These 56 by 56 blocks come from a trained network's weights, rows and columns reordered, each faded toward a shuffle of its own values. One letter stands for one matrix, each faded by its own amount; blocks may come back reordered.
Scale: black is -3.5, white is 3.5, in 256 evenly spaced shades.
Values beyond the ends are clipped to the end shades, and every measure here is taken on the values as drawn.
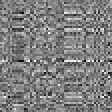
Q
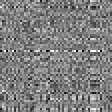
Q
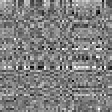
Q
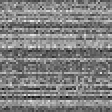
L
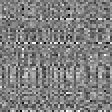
Q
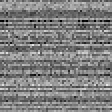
L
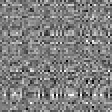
Q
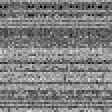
L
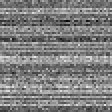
L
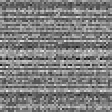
L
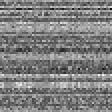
L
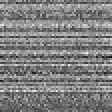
L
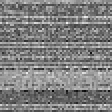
L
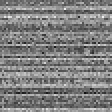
L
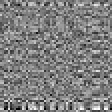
Q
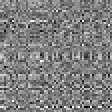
Q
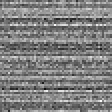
L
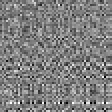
Q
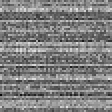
L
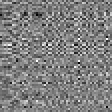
Q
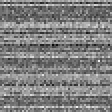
L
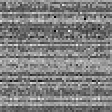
L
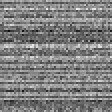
L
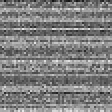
L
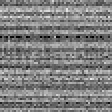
L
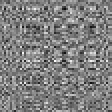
Q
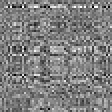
Q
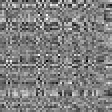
Q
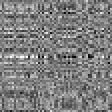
Q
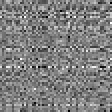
Q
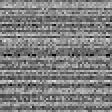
L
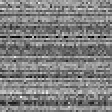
L
